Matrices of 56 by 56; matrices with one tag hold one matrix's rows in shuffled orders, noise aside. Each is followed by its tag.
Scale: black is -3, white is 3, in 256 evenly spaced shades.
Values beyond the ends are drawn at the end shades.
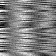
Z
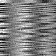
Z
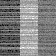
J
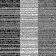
J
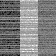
J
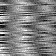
Z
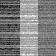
J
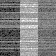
J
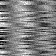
Z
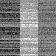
J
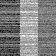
J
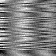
Z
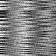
Z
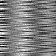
Z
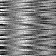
Z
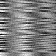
Z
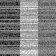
J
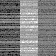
J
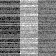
J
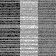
J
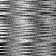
Z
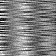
Z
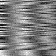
Z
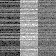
J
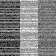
J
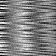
Z
